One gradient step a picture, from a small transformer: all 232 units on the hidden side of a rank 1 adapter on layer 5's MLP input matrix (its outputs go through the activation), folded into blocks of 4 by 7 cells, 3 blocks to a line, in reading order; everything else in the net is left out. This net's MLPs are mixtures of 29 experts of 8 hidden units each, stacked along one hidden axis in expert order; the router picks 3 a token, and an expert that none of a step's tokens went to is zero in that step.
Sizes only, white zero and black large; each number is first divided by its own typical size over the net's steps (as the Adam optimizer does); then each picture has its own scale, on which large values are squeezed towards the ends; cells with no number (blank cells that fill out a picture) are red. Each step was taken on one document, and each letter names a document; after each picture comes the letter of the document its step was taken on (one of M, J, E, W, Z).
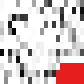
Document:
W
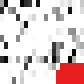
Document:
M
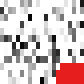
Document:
M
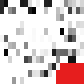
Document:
M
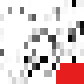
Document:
M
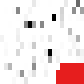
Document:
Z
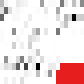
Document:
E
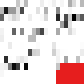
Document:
E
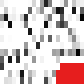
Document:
W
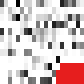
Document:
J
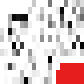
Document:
W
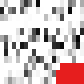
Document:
M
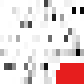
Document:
Z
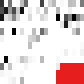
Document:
E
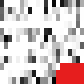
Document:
J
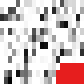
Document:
J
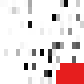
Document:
Z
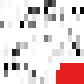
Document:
Z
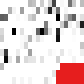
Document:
E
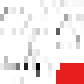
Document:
E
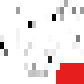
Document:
Z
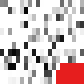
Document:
M
